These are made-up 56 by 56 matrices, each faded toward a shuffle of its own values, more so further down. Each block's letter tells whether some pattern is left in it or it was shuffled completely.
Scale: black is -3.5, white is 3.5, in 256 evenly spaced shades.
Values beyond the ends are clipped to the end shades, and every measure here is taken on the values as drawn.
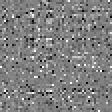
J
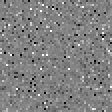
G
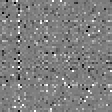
J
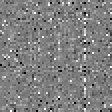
J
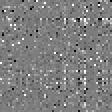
J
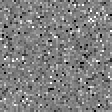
G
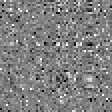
J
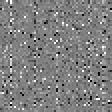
J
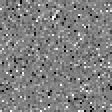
G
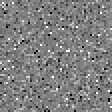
G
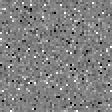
G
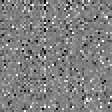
J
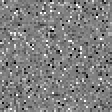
G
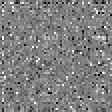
J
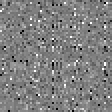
J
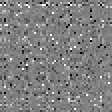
J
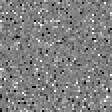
G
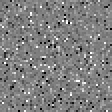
G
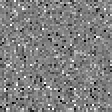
J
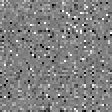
J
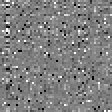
J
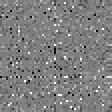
J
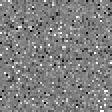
G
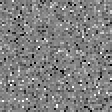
G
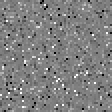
G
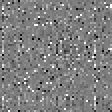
J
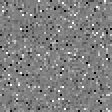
G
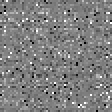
J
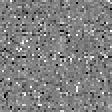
J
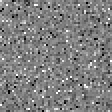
G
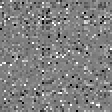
J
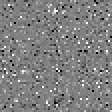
J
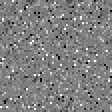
G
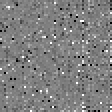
J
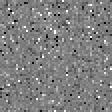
G
